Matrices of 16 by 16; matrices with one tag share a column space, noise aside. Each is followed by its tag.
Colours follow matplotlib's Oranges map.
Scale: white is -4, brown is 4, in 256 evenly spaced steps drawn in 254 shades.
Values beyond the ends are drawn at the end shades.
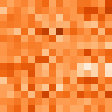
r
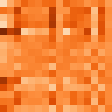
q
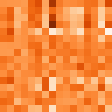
q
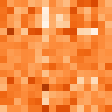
q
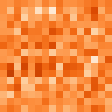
r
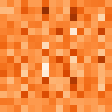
r
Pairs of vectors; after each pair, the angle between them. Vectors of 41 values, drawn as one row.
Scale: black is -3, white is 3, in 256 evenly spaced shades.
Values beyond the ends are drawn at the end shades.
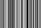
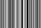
nearly parallel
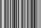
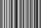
orthogonal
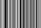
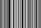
orthogonal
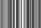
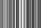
nearly parallel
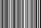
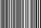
nearly parallel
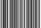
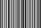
nearly opposite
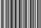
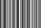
nearly opposite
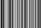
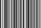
nearly opposite
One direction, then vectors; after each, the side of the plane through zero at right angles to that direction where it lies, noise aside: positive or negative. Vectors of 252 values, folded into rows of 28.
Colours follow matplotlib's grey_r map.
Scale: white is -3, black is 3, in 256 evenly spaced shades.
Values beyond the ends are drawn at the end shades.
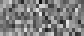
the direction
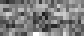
positive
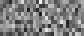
negative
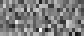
positive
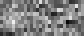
negative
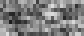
negative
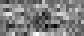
positive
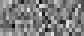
positive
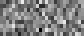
negative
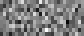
negative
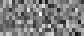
positive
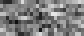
negative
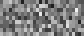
positive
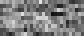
negative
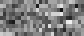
positive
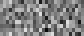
positive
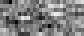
negative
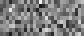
negative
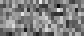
negative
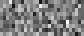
positive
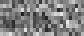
positive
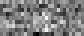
negative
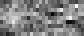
negative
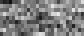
negative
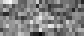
positive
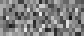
positive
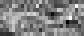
negative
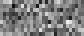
positive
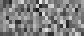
negative
